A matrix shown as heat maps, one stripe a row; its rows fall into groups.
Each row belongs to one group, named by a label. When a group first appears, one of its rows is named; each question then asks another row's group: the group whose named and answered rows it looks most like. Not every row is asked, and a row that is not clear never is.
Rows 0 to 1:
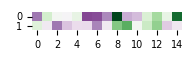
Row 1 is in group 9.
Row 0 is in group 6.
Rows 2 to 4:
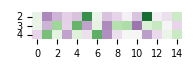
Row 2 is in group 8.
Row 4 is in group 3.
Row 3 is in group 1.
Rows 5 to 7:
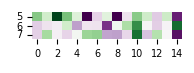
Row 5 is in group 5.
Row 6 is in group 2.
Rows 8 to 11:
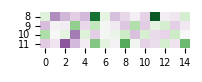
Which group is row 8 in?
8
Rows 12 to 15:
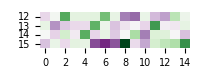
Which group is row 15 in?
6
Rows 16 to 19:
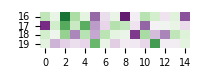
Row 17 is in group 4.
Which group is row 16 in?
5
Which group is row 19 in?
8
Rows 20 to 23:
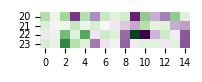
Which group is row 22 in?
1
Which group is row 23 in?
5
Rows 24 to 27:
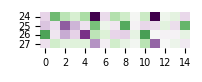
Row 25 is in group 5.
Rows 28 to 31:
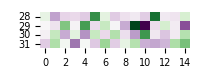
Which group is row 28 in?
8
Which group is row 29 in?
1
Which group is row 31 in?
3
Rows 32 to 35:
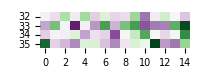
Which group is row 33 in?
3
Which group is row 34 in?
2
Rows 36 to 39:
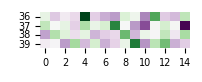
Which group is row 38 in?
6
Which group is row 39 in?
9
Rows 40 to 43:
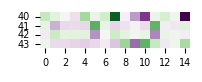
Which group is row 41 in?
8
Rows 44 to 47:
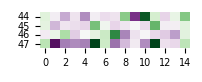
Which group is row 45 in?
8
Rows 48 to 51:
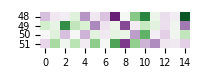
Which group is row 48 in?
2
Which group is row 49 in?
5
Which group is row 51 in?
1
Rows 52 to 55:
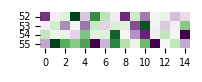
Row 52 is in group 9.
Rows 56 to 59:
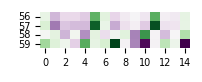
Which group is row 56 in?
8
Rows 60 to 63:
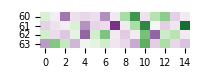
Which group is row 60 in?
9
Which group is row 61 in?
2
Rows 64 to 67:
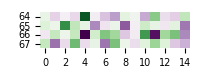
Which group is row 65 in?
5
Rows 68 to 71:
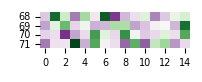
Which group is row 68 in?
3
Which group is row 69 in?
6
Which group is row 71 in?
9
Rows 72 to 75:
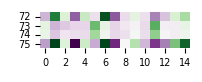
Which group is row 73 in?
8
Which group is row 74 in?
8
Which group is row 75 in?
3
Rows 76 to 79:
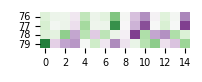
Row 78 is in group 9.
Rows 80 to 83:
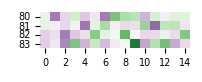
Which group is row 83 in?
9
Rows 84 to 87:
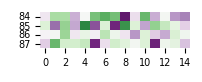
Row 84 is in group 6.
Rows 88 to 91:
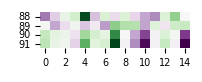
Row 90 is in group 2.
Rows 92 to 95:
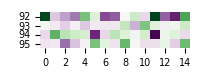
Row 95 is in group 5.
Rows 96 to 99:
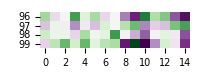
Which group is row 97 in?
3
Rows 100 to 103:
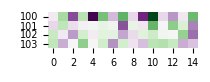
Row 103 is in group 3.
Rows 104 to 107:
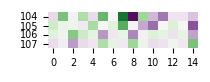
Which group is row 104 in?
1
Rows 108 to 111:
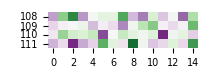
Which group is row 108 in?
6
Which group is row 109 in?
2
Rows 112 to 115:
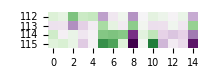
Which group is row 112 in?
5
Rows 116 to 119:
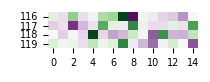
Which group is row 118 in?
4
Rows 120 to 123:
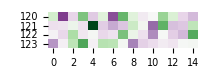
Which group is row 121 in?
4
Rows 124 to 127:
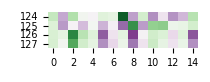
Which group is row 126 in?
5
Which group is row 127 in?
5
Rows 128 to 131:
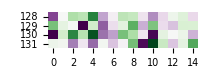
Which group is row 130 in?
4
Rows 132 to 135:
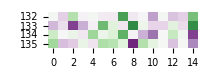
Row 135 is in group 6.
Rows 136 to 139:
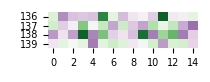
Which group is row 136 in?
8
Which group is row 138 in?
9
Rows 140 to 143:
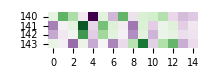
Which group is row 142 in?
9
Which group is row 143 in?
9
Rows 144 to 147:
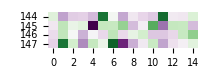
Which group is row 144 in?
8
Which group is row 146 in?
3
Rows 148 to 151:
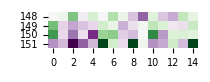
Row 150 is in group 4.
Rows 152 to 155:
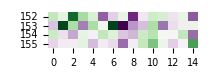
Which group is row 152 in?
5
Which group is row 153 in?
3
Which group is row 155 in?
2
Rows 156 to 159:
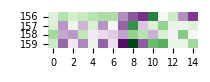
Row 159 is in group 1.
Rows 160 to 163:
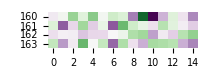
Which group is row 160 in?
1
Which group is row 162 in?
3
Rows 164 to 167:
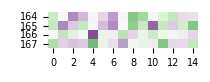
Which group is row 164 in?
9
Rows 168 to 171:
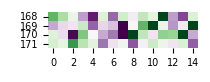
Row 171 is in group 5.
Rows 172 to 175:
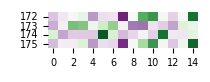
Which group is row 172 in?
2
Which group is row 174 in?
8
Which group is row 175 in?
2
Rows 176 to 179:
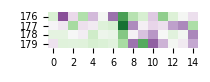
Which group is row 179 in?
1
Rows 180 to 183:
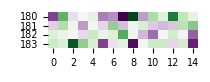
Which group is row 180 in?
6
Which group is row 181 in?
3
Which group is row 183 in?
5
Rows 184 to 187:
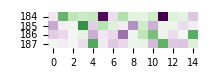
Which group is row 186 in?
2
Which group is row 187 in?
4
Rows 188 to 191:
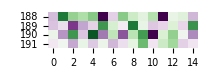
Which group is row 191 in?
9
